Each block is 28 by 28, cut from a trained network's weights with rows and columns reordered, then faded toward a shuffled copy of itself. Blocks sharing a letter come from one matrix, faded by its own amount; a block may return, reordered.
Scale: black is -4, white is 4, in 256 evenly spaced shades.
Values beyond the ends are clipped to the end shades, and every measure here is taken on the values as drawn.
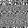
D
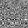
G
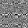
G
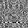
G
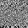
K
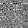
K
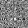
K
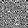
K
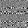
D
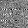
K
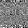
D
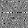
D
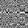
G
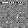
D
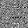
K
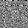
K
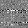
D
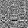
G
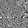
D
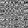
G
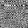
G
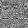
G
